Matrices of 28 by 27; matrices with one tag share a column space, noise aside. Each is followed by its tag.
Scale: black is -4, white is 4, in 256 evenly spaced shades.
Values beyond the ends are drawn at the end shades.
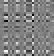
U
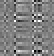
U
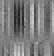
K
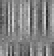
K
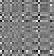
U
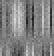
K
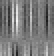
K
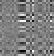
U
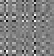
U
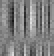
K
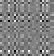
U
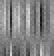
K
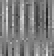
K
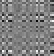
U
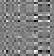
U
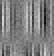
K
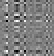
U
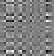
U
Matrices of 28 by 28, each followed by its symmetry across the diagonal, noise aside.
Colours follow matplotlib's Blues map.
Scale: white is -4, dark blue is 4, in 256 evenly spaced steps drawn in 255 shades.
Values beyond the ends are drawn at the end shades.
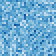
symmetric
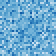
symmetric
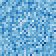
symmetric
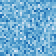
neither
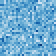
antisymmetric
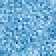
antisymmetric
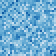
symmetric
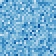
symmetric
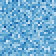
neither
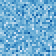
antisymmetric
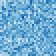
neither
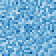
symmetric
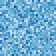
antisymmetric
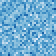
symmetric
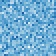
neither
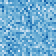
antisymmetric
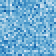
antisymmetric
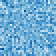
antisymmetric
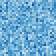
neither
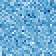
neither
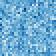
neither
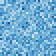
symmetric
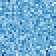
antisymmetric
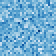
neither
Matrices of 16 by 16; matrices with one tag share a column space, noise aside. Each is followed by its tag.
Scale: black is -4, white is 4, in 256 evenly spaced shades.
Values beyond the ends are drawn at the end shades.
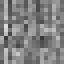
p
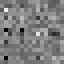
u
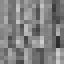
p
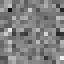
u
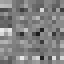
u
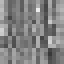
p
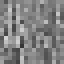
p
